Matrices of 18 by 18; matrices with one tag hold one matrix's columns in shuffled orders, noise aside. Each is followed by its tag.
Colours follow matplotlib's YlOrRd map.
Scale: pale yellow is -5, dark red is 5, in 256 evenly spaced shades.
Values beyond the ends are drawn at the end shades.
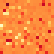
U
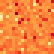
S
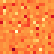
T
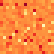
U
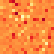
S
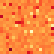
T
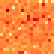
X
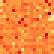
S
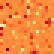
T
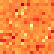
U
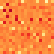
X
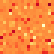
U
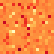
T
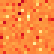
S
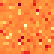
U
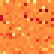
X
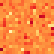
T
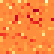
X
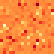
U
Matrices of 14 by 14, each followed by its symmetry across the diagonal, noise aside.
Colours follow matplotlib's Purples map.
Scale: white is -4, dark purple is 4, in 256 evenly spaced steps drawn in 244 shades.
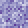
symmetric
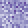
antisymmetric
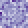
symmetric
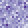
symmetric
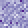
symmetric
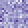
antisymmetric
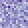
antisymmetric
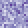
antisymmetric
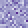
antisymmetric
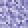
antisymmetric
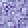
symmetric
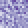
antisymmetric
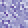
antisymmetric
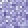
symmetric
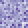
symmetric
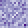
symmetric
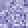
antisymmetric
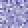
antisymmetric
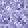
symmetric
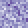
antisymmetric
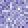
symmetric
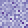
symmetric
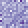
symmetric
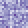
symmetric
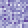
antisymmetric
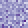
antisymmetric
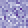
antisymmetric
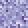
antisymmetric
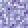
symmetric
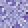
symmetric
